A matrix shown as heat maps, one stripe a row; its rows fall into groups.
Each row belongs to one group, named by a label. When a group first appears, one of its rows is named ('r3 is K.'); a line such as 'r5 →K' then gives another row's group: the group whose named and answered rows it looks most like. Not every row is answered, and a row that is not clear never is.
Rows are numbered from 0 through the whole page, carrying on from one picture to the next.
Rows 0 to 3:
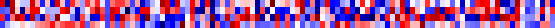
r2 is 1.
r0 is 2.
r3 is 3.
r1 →2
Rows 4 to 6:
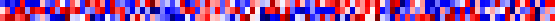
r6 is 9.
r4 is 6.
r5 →3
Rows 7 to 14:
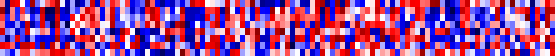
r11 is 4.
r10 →6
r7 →1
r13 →9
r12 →6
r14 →3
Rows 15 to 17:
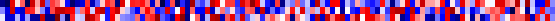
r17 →6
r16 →2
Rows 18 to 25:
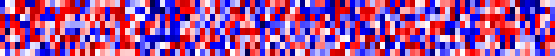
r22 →1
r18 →3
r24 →4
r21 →1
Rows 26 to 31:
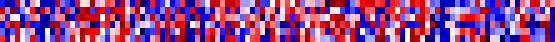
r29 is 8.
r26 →6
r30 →6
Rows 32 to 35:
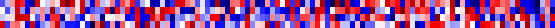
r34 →9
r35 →1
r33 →8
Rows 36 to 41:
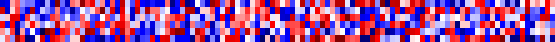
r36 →6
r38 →8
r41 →8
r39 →2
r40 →4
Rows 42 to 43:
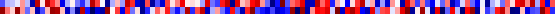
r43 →8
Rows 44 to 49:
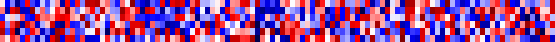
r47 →9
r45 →1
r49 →8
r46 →3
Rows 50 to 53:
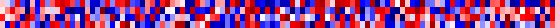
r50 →8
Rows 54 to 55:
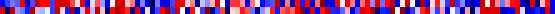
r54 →3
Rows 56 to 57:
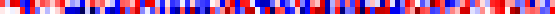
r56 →1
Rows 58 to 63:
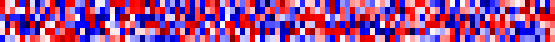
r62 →8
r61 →1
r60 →4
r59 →9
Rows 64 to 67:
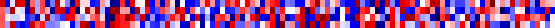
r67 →2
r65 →2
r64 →1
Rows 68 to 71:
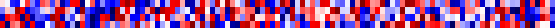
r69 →8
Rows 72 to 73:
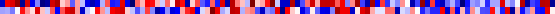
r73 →3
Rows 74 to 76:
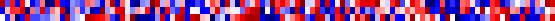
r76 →4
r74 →6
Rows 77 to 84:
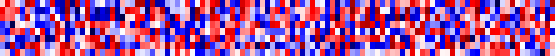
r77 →9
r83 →2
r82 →6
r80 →6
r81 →1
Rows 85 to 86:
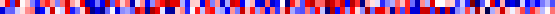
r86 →9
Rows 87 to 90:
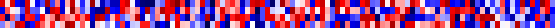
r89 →2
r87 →4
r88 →8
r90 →3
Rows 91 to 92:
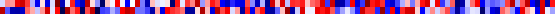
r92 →4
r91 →9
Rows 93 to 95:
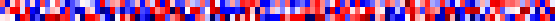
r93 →1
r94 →9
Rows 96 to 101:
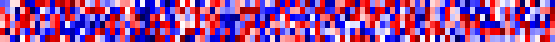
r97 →4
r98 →9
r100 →1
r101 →4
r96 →3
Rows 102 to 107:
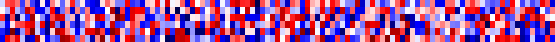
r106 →2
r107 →3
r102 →8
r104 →2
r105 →9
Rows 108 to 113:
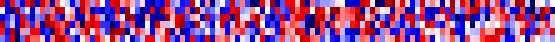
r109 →8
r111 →4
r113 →2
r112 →2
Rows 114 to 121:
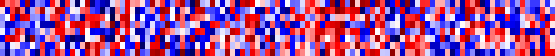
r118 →8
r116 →4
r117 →6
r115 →8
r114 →9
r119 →1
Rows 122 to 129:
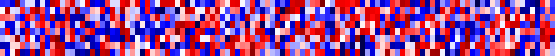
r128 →1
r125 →3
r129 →1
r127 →8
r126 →4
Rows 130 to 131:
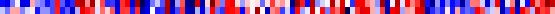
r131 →6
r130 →6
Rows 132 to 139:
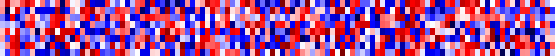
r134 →2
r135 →4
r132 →9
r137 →1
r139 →6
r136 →8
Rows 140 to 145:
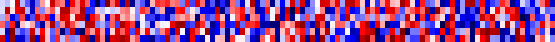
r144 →2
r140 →8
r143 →4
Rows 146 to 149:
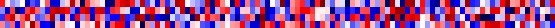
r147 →2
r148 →9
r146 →4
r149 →2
